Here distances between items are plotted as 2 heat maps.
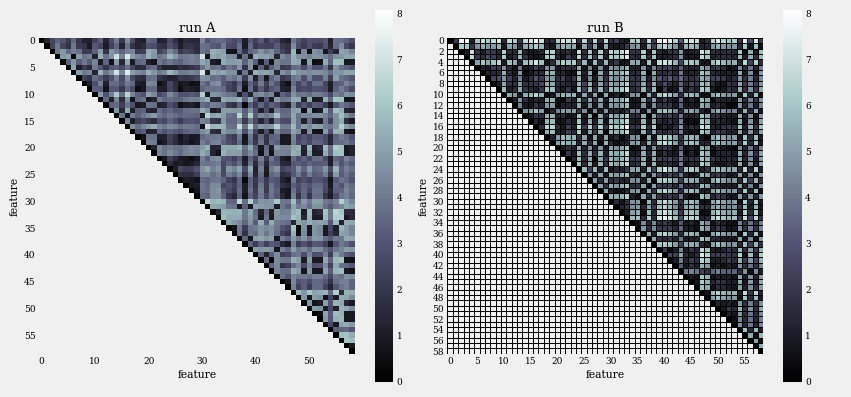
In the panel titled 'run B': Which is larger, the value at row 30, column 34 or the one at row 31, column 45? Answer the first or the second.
the second
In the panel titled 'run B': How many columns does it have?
59
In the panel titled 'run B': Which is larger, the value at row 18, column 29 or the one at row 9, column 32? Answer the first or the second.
the second
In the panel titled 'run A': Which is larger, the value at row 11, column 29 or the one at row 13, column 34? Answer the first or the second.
the second
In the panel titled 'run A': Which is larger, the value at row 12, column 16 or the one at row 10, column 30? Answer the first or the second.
the second
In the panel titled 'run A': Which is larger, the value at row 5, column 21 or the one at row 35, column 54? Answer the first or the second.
the first
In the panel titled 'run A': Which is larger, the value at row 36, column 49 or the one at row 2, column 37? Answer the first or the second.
the first
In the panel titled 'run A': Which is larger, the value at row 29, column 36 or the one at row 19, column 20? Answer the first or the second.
the second
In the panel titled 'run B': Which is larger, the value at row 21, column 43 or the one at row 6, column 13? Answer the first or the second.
the second
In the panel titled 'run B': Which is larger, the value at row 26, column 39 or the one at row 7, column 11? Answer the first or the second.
the first
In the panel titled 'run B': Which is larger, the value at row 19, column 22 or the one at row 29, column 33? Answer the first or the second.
the second
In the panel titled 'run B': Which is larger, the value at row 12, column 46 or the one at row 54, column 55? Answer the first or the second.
the second
